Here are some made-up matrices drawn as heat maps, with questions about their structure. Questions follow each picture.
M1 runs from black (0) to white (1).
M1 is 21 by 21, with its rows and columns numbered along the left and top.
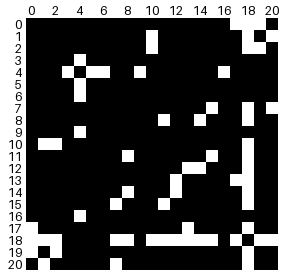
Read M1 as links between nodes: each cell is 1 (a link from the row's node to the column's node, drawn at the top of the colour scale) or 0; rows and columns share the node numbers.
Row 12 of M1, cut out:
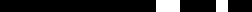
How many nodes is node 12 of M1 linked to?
3
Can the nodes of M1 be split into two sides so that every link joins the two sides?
no
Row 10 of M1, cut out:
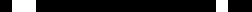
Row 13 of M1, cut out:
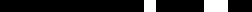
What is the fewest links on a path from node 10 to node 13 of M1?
2
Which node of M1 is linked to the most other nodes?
node 18
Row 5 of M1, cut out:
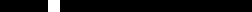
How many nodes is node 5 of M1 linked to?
1
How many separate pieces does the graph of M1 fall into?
2
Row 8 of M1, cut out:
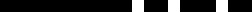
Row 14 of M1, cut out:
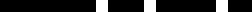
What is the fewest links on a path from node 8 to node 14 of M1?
1
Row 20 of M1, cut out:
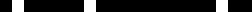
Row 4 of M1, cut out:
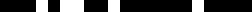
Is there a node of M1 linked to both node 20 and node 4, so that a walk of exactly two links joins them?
no
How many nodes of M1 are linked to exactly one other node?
5
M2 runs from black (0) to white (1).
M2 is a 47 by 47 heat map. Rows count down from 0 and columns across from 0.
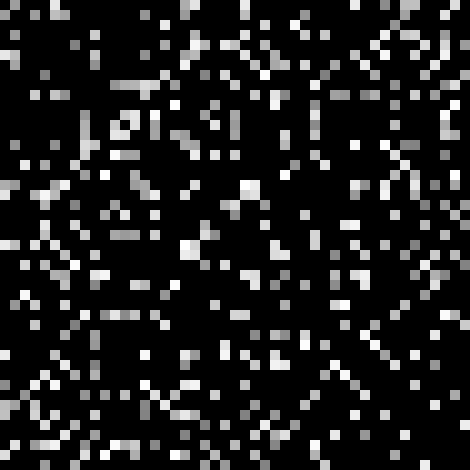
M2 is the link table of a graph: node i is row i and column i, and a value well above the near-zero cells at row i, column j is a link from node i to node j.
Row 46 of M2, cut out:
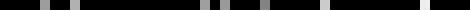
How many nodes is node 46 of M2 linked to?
7
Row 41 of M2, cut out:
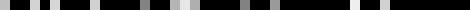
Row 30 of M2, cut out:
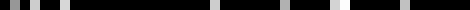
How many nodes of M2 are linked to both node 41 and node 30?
1
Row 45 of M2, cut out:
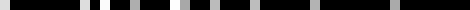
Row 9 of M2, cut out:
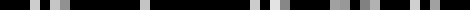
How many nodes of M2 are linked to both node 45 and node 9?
1
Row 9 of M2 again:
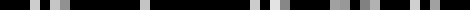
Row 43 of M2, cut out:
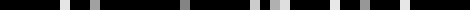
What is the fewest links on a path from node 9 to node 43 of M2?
1
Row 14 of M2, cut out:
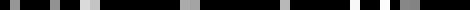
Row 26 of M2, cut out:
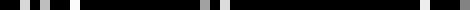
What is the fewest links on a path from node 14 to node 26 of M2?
3
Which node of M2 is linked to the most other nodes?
node 18
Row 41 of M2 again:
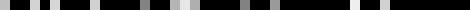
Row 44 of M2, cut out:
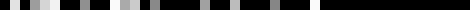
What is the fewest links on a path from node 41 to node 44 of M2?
2
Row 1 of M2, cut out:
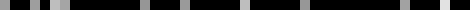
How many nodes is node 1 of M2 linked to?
10
